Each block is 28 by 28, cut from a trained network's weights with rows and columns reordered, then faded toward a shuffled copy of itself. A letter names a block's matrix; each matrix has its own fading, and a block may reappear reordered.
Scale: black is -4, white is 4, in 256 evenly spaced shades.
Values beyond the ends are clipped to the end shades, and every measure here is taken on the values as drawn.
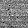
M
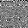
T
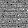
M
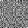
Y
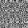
T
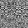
T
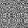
T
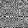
Y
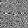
T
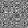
Y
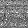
M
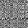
Y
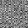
Y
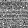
M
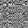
Y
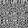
T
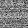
M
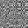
T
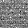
M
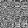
T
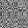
Y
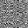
Y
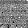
M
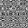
Y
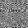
T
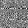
T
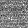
M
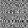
T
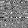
T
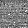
M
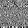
T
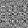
Y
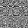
Y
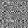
T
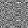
Y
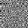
Y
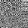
T
